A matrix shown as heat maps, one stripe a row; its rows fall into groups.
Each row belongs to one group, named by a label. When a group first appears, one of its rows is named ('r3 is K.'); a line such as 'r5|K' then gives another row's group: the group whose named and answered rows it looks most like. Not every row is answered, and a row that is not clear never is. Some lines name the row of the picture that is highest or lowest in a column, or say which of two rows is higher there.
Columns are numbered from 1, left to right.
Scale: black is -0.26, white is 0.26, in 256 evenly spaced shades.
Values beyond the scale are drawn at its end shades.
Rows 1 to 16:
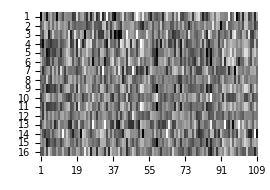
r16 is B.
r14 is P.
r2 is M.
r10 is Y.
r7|B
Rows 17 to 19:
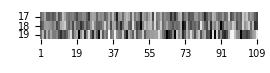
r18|M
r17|M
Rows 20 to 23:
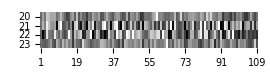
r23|P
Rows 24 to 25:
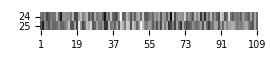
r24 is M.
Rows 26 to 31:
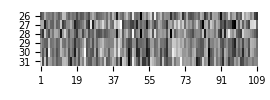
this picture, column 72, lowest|26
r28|M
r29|B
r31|B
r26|M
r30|B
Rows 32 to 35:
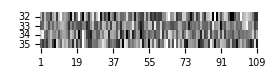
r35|P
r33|M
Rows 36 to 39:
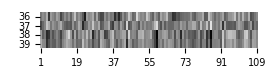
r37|Y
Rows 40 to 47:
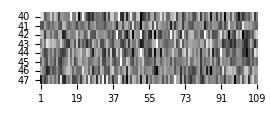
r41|M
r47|B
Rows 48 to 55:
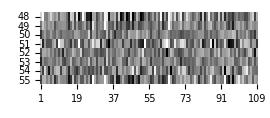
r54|M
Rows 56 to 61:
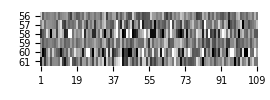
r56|B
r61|B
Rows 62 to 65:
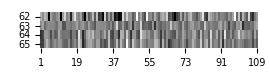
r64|Y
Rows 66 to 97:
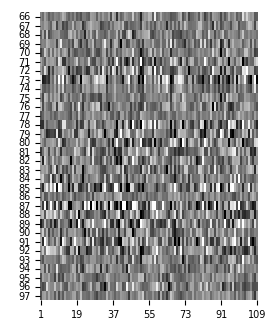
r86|B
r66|M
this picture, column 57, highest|87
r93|M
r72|M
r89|Y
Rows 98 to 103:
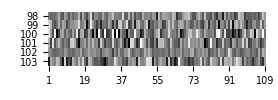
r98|P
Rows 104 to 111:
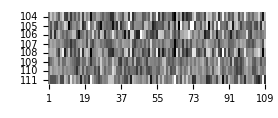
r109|Y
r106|B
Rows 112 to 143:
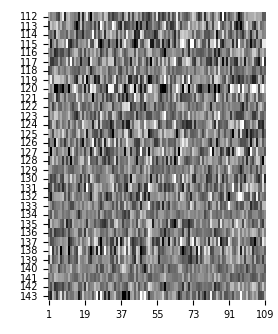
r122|B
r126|B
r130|P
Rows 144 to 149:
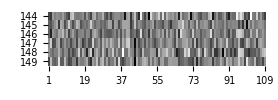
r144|M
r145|B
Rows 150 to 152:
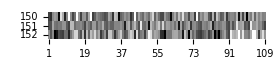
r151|M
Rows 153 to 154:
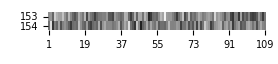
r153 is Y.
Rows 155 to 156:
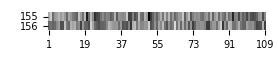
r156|P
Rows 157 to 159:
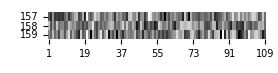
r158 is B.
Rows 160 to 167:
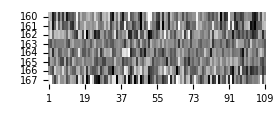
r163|M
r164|B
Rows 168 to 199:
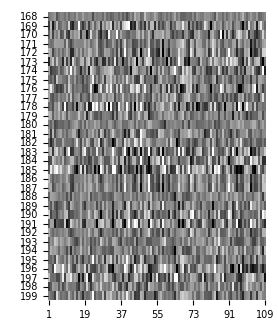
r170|P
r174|P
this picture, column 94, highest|173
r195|B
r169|B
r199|B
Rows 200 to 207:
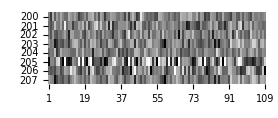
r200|B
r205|P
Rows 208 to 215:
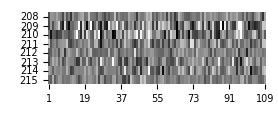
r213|Y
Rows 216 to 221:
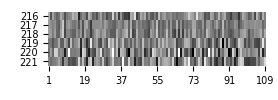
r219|P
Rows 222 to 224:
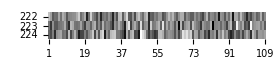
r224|B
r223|M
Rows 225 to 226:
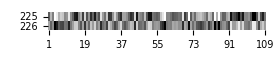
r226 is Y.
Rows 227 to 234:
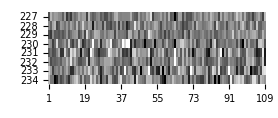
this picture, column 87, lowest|233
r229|Y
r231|P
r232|P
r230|B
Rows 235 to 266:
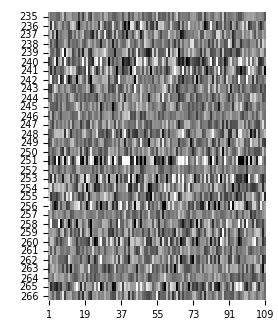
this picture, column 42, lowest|241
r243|Y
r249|M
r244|M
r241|P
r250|P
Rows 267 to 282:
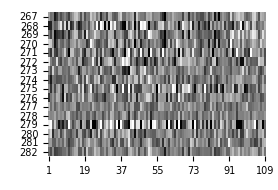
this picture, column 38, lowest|268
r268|B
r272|B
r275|P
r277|B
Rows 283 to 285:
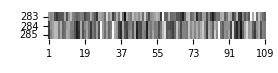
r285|Y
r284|Y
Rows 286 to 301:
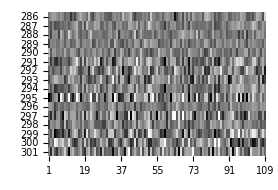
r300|Y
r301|M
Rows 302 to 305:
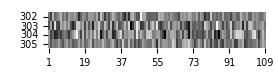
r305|P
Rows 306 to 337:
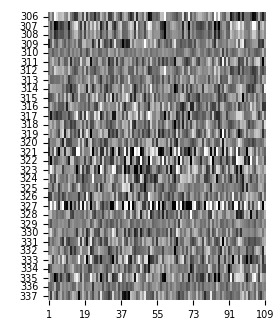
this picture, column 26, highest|317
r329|M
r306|Y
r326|Y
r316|M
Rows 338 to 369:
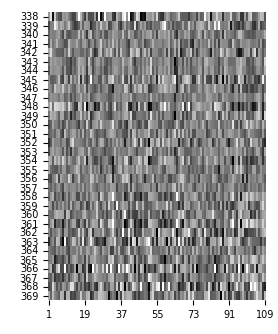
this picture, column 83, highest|360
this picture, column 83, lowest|368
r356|B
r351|P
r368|M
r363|P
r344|P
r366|B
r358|Y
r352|M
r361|Y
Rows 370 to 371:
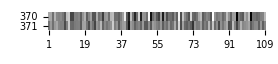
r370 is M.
